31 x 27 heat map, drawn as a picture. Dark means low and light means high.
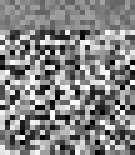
Seam: horizontal, 20% of the way down, the top part calmer. Grain: fine. Stripes: none. Slope: none. Ninth with the lowest average: bottom right. Calmest part: top right. Average level on the scale: 50%. Mirror symmetry: none.
